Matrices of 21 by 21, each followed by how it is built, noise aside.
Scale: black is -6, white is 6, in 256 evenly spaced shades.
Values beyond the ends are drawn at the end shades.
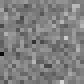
noise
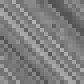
Toeplitz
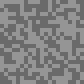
noise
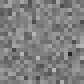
noise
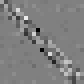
banded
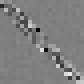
banded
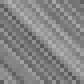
Toeplitz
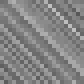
Toeplitz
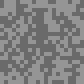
noise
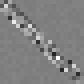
banded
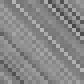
Toeplitz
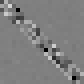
banded
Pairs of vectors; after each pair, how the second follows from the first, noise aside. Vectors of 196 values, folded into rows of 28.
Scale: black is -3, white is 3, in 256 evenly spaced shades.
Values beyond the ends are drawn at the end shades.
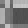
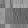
shrunk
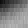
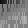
partly zeroed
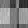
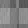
shrunk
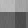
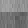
shrunk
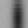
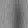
shrunk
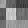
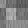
shrunk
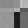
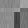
shrunk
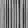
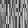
sign-scrambled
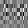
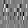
partly zeroed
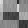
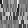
sign-scrambled
